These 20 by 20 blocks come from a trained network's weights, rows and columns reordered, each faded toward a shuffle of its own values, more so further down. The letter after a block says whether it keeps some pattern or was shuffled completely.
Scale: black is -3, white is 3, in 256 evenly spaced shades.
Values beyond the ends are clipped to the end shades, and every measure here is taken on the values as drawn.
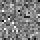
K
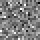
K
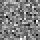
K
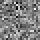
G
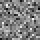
K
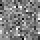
G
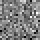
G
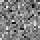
K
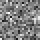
K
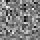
G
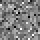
K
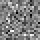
G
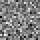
K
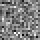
K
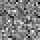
K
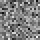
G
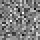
K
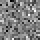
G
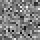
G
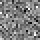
K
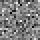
K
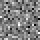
K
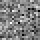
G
